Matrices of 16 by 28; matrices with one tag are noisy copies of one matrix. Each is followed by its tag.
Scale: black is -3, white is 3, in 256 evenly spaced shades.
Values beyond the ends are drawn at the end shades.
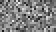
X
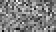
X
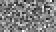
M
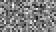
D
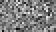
X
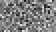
M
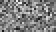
X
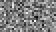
D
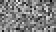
X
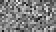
X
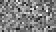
X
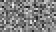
D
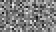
D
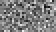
M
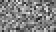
X
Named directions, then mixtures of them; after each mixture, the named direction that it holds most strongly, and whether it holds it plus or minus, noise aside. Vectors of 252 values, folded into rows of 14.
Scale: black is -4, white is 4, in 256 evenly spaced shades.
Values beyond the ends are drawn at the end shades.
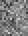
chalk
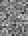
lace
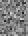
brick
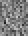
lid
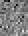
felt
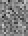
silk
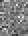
felt, minus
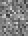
silk, minus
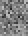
silk, plus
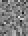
brick, plus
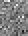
felt, minus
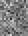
chalk, minus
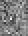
chalk, plus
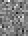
felt, minus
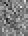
lid, minus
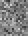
chalk, minus
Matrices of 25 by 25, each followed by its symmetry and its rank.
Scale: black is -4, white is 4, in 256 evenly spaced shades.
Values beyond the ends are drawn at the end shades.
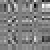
neither, rank two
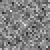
symmetric, full rank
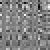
neither, rank three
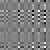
neither, rank one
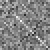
symmetric, full rank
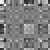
symmetric, rank two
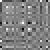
symmetric, rank two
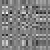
neither, rank two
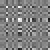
symmetric, rank two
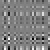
neither, rank one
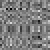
neither, rank three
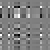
neither, rank one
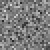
symmetric, full rank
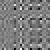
neither, rank two
